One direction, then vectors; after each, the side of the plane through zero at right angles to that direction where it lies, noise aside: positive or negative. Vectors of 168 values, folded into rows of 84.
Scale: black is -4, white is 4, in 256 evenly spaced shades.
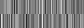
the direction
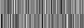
negative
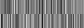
negative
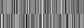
positive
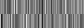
negative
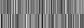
negative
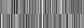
positive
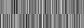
positive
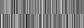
positive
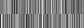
positive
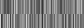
negative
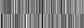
negative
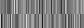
negative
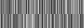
negative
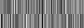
negative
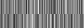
negative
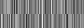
positive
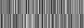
negative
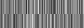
negative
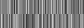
positive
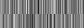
positive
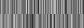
positive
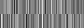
positive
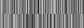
positive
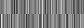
positive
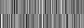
positive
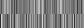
positive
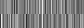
positive
